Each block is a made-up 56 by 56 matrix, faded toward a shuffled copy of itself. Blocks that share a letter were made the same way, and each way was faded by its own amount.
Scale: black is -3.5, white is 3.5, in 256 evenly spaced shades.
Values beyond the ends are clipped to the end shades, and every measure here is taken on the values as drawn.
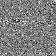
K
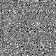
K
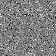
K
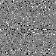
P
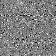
K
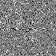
K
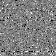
K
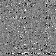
P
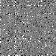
P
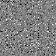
P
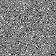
K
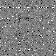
P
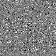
K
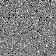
K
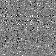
P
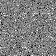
K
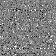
K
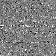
K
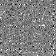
P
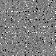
P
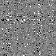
P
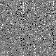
P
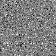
K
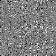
P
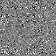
P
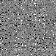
P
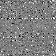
P
